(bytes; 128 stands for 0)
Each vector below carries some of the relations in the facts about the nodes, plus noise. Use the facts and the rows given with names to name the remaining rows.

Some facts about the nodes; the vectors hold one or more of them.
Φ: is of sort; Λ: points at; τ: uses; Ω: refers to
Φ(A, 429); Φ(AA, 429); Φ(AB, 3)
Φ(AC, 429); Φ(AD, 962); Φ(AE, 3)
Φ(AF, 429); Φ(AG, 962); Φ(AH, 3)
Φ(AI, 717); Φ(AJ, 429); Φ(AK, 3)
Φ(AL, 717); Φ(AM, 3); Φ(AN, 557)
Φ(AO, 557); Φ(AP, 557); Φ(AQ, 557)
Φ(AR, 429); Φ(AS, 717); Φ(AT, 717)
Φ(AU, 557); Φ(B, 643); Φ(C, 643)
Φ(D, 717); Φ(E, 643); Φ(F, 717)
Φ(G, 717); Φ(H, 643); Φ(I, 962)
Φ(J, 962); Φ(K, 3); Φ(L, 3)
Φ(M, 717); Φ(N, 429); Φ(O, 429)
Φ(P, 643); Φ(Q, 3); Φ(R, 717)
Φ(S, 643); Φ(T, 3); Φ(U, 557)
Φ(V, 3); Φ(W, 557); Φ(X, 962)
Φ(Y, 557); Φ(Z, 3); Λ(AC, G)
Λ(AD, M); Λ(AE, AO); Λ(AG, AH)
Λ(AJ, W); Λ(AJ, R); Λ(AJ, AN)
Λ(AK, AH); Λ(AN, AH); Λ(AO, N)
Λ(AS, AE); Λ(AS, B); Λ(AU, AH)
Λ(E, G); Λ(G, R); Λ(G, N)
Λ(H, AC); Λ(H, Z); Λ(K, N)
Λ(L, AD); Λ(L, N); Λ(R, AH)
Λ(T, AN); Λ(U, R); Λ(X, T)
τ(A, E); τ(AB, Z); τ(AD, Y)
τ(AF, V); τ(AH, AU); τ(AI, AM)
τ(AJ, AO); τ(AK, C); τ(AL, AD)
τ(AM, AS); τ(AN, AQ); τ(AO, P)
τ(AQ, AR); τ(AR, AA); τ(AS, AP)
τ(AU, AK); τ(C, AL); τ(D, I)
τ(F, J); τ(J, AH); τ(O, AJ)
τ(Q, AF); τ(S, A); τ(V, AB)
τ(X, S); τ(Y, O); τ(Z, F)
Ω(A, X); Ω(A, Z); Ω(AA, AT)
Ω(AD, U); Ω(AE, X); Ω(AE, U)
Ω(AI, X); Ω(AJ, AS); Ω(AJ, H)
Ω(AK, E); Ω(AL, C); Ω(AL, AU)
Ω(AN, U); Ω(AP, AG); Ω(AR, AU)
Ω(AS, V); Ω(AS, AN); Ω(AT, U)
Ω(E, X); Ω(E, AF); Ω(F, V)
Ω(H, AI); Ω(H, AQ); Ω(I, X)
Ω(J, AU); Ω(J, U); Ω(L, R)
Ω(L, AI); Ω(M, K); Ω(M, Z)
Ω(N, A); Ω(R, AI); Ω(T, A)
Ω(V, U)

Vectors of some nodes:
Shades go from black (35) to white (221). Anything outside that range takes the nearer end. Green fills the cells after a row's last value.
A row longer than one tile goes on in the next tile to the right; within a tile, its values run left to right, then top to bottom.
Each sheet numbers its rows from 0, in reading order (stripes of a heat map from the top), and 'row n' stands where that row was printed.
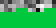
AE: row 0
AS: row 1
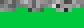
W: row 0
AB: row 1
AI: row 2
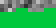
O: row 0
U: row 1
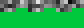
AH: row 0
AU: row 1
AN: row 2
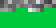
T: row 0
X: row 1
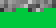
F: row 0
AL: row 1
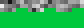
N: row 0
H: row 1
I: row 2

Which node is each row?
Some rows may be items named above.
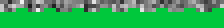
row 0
B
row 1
AJ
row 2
F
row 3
AU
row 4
AE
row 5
E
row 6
R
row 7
M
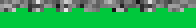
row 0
AC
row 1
AU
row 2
AJ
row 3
W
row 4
AD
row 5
AK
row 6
G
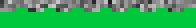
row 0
AG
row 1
Z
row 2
C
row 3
AO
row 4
P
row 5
AE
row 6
J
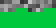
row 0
L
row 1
AL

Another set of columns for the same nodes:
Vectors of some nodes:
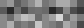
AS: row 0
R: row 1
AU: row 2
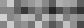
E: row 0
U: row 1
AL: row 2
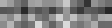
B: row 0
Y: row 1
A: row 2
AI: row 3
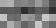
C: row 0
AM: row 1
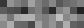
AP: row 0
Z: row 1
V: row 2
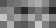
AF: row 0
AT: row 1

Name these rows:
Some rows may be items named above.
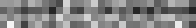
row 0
AJ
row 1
B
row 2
X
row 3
E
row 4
K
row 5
AS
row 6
AD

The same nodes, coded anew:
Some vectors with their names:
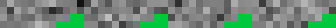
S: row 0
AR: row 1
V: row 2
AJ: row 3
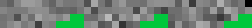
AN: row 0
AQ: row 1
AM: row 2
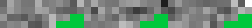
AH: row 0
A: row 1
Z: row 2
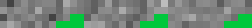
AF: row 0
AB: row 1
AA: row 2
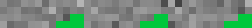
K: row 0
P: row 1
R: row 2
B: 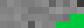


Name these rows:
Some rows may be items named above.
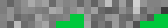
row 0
T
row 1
AO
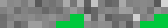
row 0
H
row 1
J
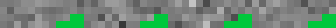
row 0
X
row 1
AN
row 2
AE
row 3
AG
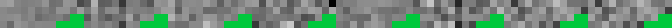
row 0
M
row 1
AL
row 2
E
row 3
AS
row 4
X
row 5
AD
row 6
AJ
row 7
AJ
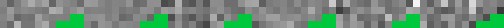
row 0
T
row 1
M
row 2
C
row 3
U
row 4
F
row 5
AO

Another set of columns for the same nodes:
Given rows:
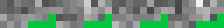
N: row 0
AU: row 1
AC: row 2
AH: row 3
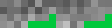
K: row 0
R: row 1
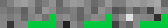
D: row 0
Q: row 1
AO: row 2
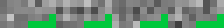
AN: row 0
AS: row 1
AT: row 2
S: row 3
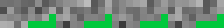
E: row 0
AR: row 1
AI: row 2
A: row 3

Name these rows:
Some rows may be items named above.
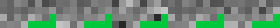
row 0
M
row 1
U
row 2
AD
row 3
M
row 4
E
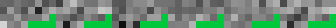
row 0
H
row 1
AL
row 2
Z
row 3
M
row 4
X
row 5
C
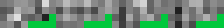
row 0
AJ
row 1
AS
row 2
J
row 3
F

